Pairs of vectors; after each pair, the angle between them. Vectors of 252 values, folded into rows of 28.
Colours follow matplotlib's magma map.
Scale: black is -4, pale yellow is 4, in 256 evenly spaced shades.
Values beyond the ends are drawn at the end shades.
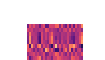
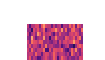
partly opposed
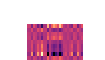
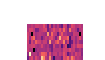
orthogonal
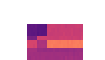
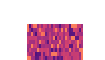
orthogonal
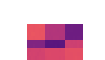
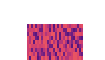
orthogonal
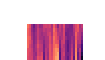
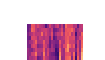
nearly opposite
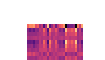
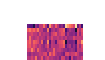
nearly opposite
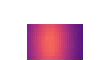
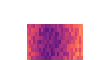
nearly opposite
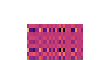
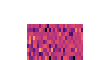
partly aligned
